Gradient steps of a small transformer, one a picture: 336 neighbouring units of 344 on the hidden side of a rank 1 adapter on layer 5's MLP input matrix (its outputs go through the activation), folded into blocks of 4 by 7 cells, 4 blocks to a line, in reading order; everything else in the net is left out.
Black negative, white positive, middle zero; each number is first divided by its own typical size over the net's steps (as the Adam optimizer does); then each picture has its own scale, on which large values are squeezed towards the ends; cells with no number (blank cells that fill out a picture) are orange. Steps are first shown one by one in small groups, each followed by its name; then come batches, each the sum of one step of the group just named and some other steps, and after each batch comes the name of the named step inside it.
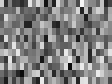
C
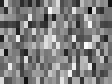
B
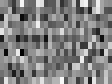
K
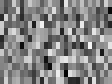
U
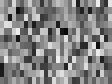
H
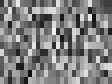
B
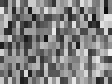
C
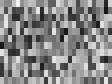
H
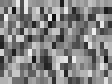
U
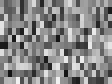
U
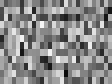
U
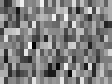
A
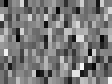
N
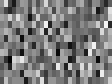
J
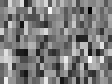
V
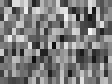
A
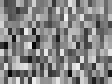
A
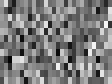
J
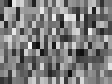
A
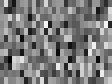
J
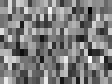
V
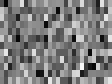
N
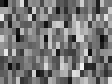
N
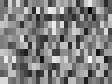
V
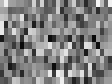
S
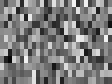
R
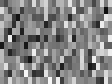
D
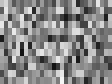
S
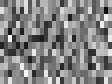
D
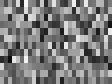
R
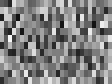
D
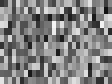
D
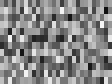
D
